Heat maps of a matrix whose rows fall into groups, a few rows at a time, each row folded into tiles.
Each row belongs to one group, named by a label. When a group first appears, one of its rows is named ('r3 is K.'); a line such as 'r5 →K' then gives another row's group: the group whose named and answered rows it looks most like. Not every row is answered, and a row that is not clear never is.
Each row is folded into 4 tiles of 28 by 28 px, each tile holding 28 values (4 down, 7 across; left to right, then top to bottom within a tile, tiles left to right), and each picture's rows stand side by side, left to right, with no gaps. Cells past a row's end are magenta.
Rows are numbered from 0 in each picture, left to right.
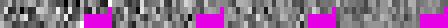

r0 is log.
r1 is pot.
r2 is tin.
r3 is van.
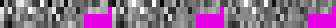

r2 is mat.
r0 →mat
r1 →mat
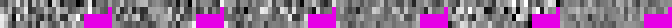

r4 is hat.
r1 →log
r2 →log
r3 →log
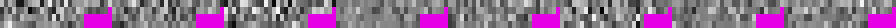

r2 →mat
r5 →tin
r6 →log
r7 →hat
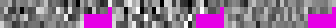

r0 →log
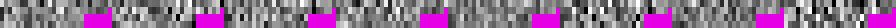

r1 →hat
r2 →pot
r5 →pot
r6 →mat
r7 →tin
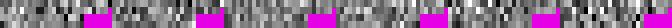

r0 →hat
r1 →log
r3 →hat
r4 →mat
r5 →pot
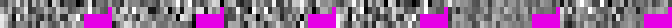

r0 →tin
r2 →pot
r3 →tin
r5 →mat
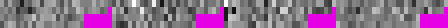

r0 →van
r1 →mat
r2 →van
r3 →log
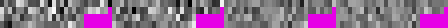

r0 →mat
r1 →log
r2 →log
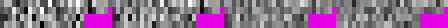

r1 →pot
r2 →pot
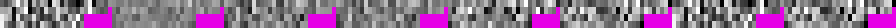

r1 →hat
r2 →pot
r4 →hat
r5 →hat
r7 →hat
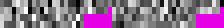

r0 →tin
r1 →mat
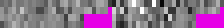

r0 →hat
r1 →mat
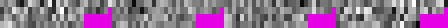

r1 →van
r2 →tin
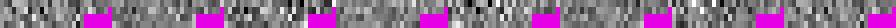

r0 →tin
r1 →log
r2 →log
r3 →hat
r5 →log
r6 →mat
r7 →tin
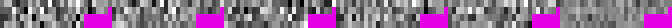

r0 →pot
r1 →van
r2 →log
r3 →pot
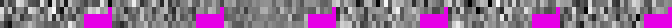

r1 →mat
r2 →log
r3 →van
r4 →van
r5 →pot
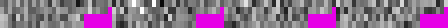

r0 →tin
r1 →mat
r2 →mat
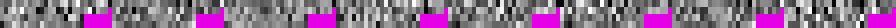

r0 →hat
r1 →log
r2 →hat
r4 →mat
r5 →mat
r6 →log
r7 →tin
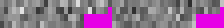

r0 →hat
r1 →log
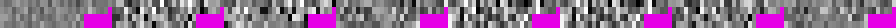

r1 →pot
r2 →hat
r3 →log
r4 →tin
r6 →pot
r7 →log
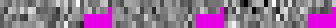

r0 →hat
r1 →tin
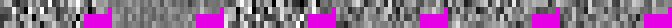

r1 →tin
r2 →tin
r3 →mat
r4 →van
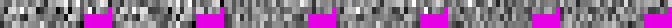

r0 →hat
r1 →hat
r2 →pot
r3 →hat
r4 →mat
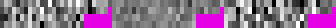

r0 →pot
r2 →tin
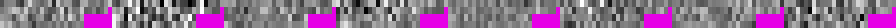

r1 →tin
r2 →log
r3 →van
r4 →tin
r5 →mat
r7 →pot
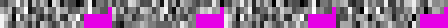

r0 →tin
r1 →mat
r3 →pot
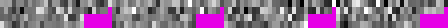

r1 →hat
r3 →mat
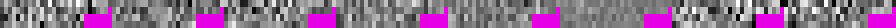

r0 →pot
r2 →van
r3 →pot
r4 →tin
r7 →mat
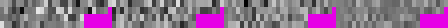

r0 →log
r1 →van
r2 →van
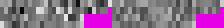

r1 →log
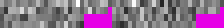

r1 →mat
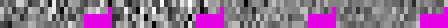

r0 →mat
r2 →van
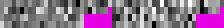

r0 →log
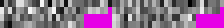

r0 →mat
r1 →tin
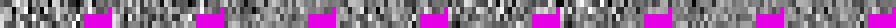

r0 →tin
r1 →tin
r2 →van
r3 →tin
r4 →mat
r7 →tin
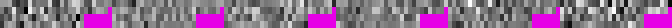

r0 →pot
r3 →log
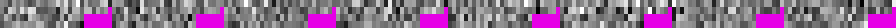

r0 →hat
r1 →pot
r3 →mat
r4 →pot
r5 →hat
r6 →van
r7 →log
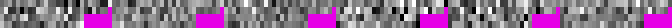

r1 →van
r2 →mat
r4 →pot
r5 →hat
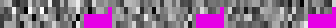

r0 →pot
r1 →tin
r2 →log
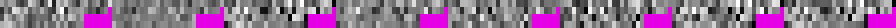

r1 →log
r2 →hat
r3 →hat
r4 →tin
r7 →hat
